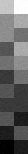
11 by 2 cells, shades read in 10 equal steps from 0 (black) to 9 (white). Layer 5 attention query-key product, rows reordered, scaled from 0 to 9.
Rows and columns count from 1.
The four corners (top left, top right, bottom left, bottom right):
7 9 0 1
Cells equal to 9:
1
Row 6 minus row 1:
-5 -5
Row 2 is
5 6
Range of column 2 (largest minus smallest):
8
